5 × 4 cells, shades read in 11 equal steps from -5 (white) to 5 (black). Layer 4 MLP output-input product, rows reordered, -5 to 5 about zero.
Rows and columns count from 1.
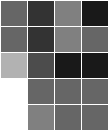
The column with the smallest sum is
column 1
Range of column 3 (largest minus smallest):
4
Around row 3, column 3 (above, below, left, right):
0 1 2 4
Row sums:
8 5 8 -2 -3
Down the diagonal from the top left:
1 3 4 1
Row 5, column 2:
0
